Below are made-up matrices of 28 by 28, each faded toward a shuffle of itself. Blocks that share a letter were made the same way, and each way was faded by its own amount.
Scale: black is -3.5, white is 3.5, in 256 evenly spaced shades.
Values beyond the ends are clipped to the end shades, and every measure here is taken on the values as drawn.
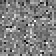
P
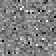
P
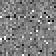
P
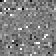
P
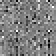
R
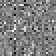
R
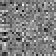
R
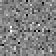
P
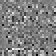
R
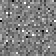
P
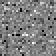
P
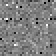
P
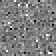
P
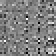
R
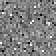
P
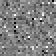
P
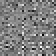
R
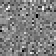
P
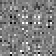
R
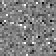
P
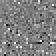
P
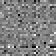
R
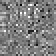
R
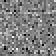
P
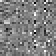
R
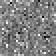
P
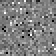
P
